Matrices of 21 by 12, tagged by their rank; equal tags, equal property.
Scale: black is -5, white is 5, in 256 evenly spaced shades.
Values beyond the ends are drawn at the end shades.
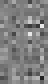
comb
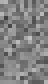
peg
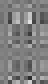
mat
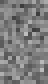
peg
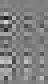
comb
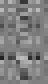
comb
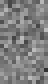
peg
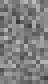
peg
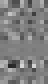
comb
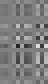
mat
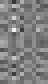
comb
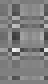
mat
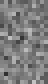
peg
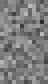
peg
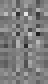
comb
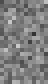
peg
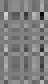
mat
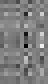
comb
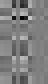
mat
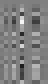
mat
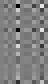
mat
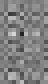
comb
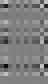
mat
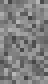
peg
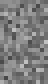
peg
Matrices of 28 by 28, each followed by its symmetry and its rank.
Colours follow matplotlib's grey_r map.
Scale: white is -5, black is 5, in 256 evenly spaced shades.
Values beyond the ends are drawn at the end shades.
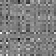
neither, rank three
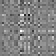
neither, rank three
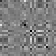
symmetric, rank three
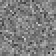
symmetric, full rank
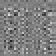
neither, rank three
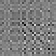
symmetric, rank three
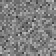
symmetric, full rank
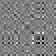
symmetric, rank three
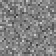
symmetric, full rank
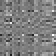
neither, rank three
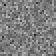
symmetric, full rank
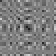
symmetric, rank three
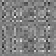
neither, rank three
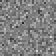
symmetric, full rank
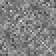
symmetric, full rank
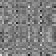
neither, rank three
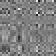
neither, rank three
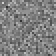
symmetric, full rank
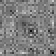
symmetric, rank three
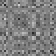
symmetric, rank three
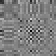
symmetric, rank three
